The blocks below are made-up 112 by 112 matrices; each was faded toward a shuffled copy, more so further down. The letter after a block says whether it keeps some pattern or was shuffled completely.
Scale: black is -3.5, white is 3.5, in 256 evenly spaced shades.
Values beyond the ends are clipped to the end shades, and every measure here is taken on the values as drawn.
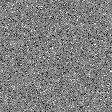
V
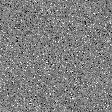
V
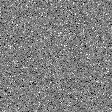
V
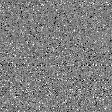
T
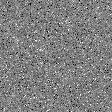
V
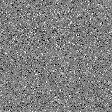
T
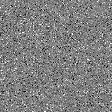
T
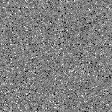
T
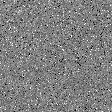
V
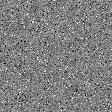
V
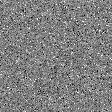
V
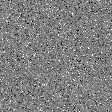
V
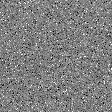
V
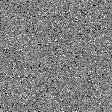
T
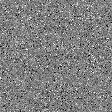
T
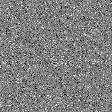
T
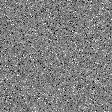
V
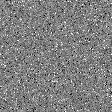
V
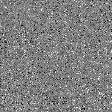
T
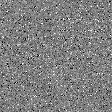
T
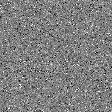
T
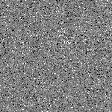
T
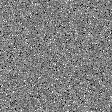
V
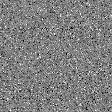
T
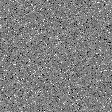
V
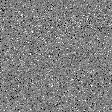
T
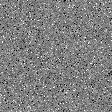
V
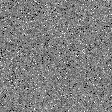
V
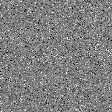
T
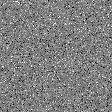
V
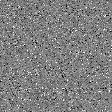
T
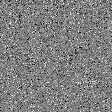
T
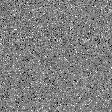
T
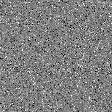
T
